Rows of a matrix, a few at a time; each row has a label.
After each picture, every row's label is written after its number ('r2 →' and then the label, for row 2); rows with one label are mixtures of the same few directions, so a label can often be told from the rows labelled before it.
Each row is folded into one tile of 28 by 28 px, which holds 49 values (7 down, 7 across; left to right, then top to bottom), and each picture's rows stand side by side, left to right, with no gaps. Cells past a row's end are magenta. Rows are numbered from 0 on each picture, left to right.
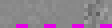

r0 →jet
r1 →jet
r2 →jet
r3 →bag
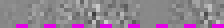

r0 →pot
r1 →bag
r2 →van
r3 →pot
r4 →pot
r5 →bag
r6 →van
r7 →pot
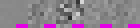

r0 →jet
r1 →bag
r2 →van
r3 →van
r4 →bag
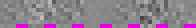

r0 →van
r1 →van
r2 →van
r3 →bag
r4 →van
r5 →jet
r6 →pot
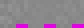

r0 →jet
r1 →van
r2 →jet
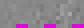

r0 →pot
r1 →pot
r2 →bag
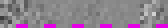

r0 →jet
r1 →pot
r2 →bag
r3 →bag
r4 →pot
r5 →bag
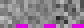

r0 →jet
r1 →jet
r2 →jet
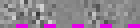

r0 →van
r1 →pot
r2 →van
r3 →pot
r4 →bag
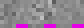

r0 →bag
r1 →van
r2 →van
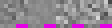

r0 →van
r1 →jet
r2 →jet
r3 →van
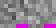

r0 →van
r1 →jet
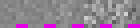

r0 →van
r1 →van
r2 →bag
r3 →jet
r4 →bag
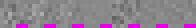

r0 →pot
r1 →bag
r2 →bag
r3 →jet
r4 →jet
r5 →van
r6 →van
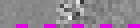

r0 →bag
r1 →bag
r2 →van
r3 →jet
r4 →jet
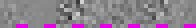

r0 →pot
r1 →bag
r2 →van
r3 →jet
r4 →jet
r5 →van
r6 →bag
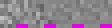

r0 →jet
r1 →pot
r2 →van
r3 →van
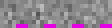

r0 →pot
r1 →pot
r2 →pot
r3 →jet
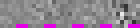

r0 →jet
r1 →van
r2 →bag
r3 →jet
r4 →pot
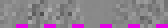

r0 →bag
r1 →bag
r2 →bag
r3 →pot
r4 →van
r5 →jet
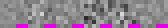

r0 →van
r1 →bag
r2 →jet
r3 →jet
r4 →pot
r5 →jet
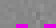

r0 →van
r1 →pot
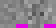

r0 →van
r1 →bag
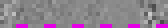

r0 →bag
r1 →van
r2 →bag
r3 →bag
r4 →van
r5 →pot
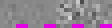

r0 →pot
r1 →pot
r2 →van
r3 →pot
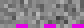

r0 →van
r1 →pot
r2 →jet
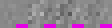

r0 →pot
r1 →bag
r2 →bag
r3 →bag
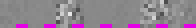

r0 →jet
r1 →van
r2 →bag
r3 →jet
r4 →bag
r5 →van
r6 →bag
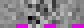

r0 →van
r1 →jet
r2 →bag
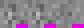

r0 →pot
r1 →pot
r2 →bag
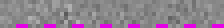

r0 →jet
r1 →jet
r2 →pot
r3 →pot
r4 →pot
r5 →bag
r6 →jet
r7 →pot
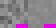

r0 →jet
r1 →jet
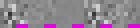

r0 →pot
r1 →van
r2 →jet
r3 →pot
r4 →bag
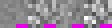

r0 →van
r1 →jet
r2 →bag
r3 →jet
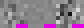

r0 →pot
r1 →van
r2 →bag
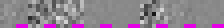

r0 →bag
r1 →jet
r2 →jet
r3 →jet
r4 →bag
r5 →bag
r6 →bag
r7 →jet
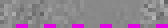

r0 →bag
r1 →bag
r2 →jet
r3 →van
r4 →pot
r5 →van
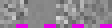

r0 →van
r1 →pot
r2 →jet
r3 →jet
